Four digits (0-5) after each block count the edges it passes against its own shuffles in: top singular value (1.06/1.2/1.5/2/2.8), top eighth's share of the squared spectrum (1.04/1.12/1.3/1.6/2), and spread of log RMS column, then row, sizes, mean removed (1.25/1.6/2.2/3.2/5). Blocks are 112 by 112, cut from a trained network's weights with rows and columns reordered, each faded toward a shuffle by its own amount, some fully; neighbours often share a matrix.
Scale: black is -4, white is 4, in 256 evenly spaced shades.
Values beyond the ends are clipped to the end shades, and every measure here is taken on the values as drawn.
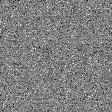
0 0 0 0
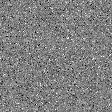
0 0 0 0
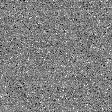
1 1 0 0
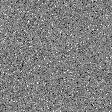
0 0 0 0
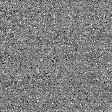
1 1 1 0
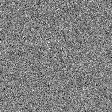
1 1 0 0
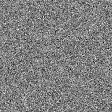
0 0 0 0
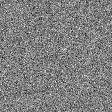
0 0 0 0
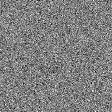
2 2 1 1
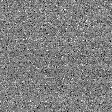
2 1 1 0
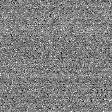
2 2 2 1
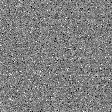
1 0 0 0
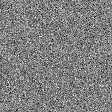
1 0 0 0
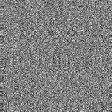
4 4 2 2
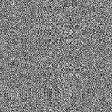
4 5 3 2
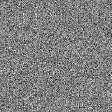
2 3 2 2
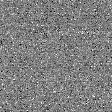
2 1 1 0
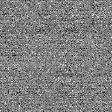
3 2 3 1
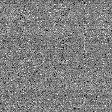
2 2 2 0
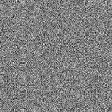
4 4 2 2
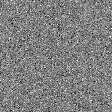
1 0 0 0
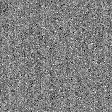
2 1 0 0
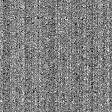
4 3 1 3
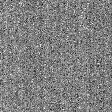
2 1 0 0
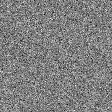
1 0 0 0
